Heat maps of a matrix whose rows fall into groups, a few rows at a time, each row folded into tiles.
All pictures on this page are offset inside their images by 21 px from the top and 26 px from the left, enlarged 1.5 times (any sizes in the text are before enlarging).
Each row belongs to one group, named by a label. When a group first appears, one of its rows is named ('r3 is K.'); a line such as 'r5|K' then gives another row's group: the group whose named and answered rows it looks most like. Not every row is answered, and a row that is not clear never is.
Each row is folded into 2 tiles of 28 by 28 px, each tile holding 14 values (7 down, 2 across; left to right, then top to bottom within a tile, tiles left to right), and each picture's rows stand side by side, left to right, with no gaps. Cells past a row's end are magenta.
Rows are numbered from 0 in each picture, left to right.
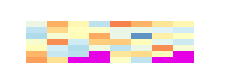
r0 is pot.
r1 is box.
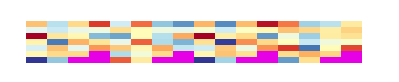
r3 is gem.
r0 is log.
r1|pot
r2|log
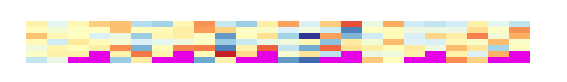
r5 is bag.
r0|log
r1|gem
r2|gem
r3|box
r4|pot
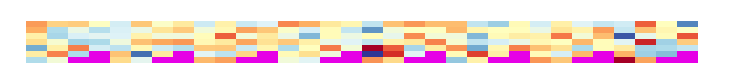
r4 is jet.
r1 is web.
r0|box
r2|bag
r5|gem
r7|pot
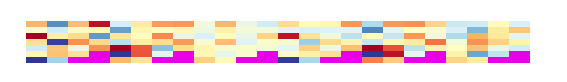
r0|log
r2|pot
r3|log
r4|jet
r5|web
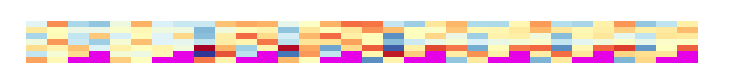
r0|pot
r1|pot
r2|jet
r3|jet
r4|gem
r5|gem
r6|gem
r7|gem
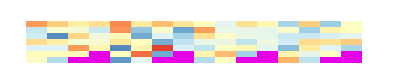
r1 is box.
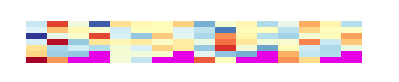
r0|pot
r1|box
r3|pot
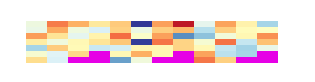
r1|log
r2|pot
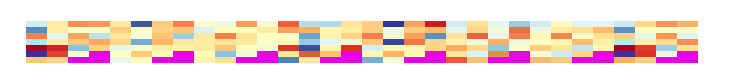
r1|log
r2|web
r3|gem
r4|log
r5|bag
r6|bag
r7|jet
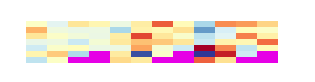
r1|web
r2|jet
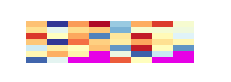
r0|log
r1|web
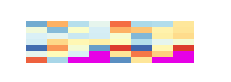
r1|gem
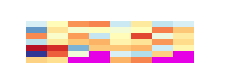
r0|jet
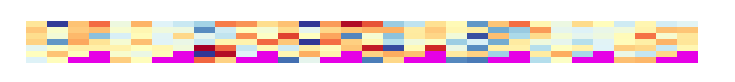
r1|pot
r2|jet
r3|log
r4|gem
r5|box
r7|bag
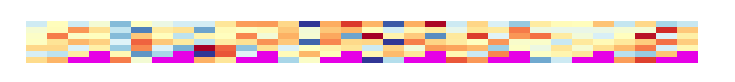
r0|bag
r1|web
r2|jet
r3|log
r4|log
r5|bag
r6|log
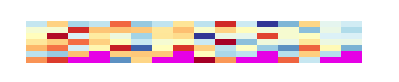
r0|bag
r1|gem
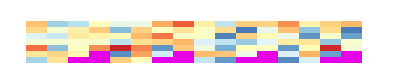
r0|gem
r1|jet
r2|box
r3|box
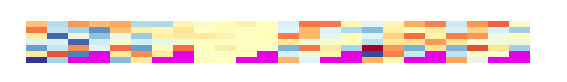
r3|web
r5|web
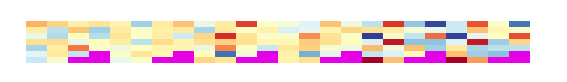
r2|web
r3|web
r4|pot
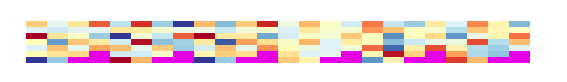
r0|log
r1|pot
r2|log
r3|pot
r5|pot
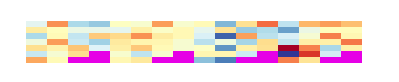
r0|pot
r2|box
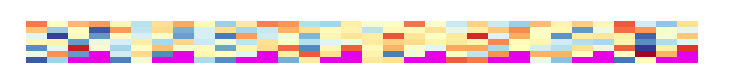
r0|box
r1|box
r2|box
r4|web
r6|box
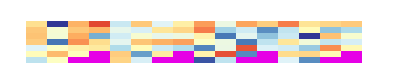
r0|log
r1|web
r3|box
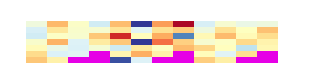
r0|pot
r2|bag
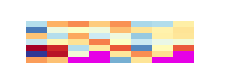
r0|jet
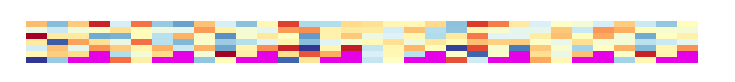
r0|log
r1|pot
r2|gem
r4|box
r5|web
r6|bag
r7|gem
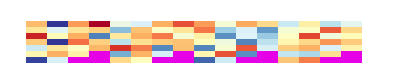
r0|log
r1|jet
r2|box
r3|bag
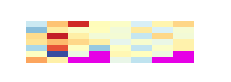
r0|web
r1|box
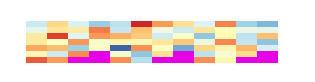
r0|bag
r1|web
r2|pot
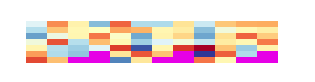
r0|pot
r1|gem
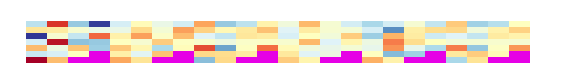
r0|pot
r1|bag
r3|pot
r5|gem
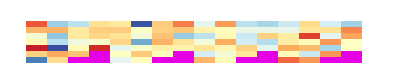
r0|gem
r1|log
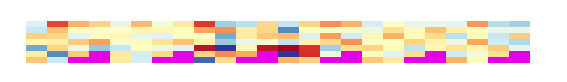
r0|web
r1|web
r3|jet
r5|pot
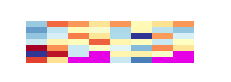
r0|jet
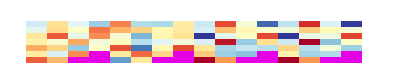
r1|gem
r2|pot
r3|pot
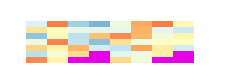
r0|pot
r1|web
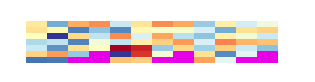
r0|box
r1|jet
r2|web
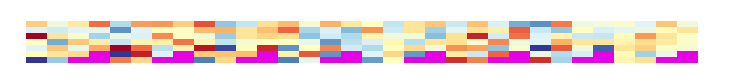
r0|log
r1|jet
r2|gem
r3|box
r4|box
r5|bag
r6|web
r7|web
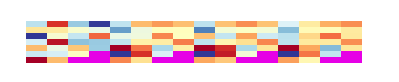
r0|pot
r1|jet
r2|jet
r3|jet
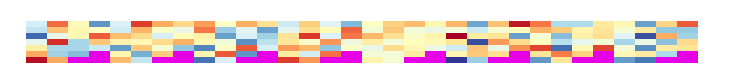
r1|web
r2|box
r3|bag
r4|web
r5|log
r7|box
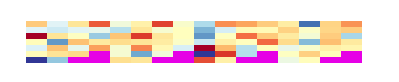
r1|web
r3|log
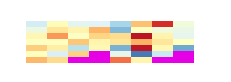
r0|bag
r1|web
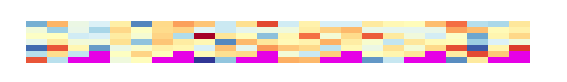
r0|web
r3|bag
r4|log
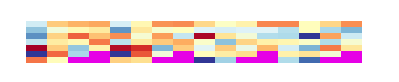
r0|jet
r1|jet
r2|log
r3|box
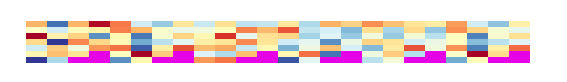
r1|gem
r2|bag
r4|box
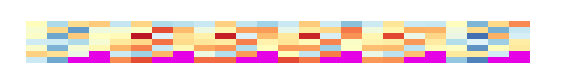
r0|box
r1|bag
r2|bag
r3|bag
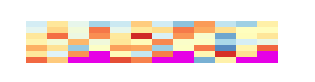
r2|gem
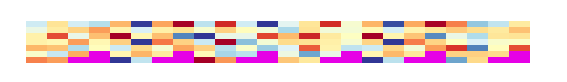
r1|log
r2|pot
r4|log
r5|gem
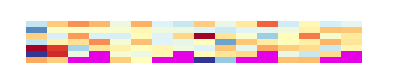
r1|pot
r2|log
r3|bag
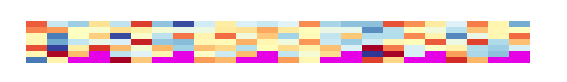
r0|gem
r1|pot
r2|bag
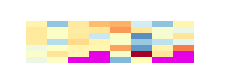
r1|gem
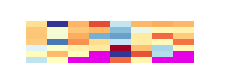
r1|jet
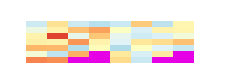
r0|bag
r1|web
